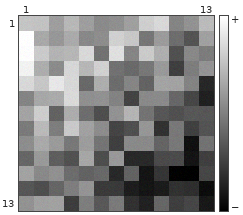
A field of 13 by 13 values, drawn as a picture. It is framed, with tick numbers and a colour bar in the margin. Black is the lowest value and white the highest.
Values rise toward the top left. The bottom right is the ninth with the lowest average. The top left is the ninth with the highest average. Overall the values sit about 50% of the way up the scale.
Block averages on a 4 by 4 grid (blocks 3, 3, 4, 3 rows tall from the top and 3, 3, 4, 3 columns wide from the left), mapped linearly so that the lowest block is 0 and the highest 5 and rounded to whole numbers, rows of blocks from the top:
5 4 4 3
5 4 3 2
3 3 2 1
3 2 1 0
